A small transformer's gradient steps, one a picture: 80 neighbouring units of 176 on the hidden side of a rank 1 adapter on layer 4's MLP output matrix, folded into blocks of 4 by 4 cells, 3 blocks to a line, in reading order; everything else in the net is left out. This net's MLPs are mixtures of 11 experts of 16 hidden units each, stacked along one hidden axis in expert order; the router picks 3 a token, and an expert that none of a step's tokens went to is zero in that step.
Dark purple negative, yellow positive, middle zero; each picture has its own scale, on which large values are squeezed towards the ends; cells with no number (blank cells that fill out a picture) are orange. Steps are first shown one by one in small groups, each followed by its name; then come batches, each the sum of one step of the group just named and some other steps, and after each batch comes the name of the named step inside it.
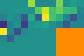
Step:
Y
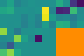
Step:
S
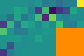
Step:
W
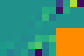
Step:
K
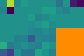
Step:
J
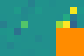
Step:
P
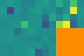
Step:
P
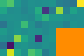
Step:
J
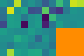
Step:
W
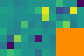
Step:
S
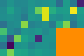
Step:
Y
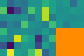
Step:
J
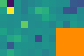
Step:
S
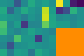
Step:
S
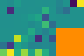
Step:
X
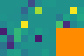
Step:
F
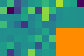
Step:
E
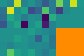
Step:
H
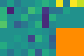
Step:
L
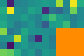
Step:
L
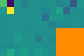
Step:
X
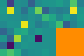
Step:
F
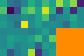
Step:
E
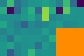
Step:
E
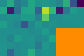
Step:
E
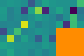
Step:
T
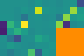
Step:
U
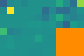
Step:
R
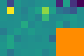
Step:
T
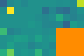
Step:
R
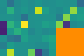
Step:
U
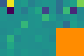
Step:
T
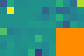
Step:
R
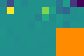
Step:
R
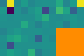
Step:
T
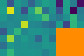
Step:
T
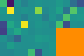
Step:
U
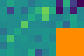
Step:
T
